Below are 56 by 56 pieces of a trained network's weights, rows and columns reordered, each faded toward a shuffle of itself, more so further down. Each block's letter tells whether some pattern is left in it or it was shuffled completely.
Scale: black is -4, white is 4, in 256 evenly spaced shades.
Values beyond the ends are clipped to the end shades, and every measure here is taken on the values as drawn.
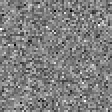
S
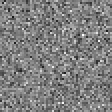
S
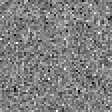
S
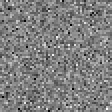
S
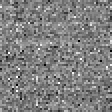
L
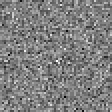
S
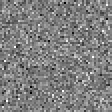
S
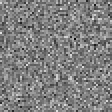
L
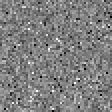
S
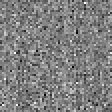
L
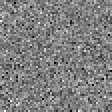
S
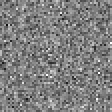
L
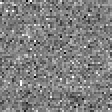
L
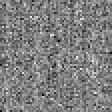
L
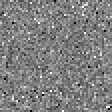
S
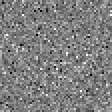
S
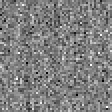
L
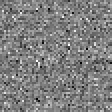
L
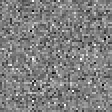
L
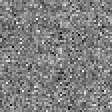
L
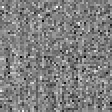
L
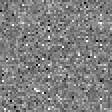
L
